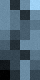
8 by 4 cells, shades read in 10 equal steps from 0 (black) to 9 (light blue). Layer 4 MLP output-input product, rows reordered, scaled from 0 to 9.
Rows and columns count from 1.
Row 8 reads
0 2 6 3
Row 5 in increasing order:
2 4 6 6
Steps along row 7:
up up down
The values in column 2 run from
2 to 5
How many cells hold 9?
1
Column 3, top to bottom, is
6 2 4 4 6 2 6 6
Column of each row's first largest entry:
4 1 1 4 3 4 3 3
